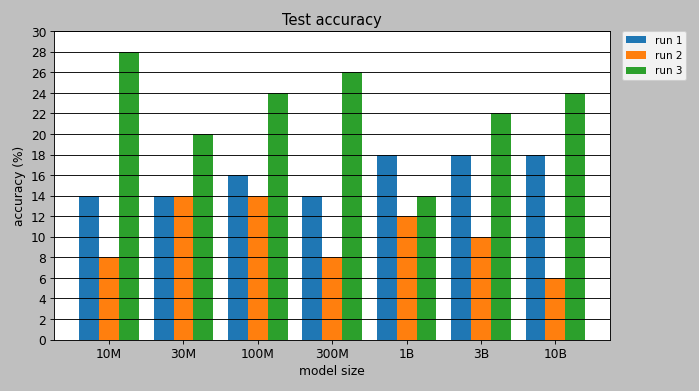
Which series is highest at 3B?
run 3
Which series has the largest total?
run 3
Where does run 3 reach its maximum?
10M
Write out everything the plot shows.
Title: Test accuracy
x-axis: model size, ticks 10M 30M 100M 300M 1B 3B 10B
y-axis: accuracy (%), ticks 0 2 4 6 8 10 12 14 16 18 20 22 24 26 28 30
Legend: run 1, run 2, run 3
Values:
run 1: 14 14 16 14 18 18 18
run 2: 8 14 14 8 12 10 6
run 3: 28 20 24 26 14 22 24
